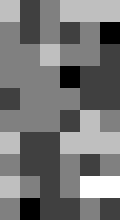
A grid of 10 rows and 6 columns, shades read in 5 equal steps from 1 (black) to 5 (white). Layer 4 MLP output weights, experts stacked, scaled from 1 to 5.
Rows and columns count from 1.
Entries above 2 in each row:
5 3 5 3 3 5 4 3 5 2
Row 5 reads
2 3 3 3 2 2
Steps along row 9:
down down up up same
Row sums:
21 14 18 14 15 18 20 15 22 13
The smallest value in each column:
2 1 2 1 2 1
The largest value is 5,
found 2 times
